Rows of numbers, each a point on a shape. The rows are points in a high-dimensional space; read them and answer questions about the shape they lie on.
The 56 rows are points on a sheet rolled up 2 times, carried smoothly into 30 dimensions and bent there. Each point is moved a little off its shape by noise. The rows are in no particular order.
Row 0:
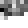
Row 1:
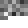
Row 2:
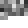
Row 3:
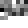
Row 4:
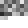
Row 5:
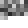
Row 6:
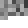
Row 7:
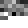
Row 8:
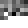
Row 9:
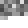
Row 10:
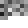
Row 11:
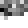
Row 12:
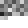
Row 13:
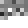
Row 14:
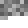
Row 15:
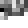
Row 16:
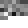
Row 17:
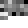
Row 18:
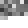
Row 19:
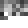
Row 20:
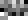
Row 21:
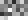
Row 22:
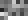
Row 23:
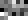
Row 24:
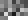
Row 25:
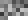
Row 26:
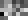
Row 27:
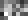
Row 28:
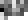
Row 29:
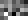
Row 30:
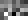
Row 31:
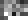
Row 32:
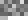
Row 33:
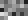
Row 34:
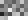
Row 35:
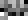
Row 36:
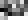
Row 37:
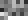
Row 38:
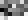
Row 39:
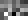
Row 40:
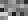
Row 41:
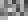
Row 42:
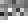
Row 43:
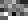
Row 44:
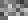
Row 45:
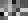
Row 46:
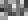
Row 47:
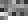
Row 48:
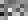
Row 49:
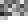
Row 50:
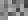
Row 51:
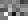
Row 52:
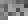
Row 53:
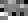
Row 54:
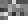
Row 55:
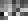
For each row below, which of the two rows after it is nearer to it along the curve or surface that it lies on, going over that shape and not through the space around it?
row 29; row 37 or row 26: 26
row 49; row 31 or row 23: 23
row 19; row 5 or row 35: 35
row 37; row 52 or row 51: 51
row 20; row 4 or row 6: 4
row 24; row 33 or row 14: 33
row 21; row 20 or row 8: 20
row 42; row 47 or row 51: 51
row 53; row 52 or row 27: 27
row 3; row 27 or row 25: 27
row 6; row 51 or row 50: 50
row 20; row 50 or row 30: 30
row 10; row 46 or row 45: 46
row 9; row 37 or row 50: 50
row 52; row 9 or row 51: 9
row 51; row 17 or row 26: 17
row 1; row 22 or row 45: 22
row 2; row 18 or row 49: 18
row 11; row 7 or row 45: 7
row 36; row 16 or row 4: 4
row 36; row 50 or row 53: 53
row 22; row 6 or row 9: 9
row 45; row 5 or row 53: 53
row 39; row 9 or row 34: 34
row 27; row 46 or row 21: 21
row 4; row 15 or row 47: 15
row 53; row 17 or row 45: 17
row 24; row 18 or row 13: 13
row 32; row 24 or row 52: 52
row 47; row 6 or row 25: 25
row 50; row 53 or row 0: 0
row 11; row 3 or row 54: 3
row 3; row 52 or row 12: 12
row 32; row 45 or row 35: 35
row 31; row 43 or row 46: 43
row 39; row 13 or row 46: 13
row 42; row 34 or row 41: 34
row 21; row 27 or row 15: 15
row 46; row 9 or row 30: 9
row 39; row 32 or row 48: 48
